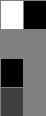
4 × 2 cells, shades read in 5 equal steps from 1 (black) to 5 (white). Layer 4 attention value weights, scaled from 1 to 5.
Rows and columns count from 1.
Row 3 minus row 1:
-4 2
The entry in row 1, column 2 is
1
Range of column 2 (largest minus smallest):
2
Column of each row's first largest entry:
1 1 2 2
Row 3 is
1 3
